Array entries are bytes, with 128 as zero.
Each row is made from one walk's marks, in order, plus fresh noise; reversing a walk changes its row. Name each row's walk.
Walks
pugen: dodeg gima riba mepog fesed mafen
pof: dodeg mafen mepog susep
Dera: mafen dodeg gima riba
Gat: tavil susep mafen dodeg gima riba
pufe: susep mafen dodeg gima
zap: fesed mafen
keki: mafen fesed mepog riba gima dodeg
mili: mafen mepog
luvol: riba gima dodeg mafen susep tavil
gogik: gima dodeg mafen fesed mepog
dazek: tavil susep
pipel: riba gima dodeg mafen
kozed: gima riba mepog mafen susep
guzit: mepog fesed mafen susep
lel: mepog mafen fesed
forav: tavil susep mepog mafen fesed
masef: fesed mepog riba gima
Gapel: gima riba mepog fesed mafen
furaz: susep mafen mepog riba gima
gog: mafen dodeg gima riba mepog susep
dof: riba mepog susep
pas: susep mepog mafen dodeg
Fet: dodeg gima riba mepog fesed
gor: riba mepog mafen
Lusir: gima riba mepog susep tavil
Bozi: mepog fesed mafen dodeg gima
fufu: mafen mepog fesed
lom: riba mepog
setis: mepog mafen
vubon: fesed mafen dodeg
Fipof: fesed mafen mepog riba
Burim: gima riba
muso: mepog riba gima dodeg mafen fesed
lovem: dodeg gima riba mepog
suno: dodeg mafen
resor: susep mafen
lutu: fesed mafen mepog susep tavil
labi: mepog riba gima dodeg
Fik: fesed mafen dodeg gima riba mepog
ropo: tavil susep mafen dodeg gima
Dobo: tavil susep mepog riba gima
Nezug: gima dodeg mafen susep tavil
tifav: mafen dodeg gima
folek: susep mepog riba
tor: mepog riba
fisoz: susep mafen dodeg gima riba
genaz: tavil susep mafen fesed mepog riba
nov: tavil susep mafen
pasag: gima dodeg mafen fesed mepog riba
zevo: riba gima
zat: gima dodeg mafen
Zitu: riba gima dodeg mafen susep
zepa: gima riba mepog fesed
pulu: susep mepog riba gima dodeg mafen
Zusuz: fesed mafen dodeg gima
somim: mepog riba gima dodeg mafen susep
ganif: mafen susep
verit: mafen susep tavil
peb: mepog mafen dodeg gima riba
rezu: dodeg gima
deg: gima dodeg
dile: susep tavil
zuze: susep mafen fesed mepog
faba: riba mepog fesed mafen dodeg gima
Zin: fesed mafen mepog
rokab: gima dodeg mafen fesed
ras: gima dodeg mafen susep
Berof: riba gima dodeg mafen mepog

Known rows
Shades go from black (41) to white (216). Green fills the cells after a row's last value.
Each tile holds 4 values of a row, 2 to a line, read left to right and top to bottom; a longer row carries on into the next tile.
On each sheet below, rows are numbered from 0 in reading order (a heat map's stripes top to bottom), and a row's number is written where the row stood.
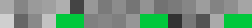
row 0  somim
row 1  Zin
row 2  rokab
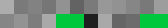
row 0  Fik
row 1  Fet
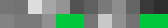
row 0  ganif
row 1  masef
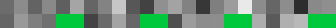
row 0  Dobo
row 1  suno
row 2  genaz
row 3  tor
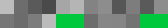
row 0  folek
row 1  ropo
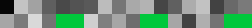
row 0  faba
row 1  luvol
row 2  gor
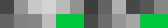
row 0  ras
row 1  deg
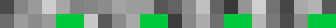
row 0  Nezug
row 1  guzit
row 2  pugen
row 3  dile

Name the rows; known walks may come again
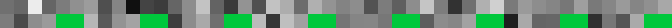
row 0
mili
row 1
labi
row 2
pugen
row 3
Berof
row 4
ropo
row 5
Gat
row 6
Fet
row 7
rokab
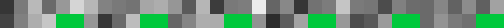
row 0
Burim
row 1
zuze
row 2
Dera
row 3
resor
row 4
lel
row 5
Dobo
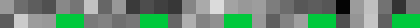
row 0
Fipof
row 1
zap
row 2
Lusir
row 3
pufe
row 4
rezu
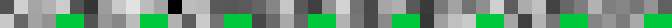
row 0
Zitu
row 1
kozed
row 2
zevo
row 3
suno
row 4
dile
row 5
pasag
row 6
gor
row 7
Fik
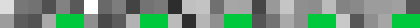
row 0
muso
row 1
pulu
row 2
lom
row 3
lovem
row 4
guzit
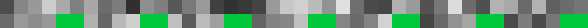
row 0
Nezug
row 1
peb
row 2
Bozi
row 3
ras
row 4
fisoz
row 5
Gapel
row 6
fufu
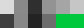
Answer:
forav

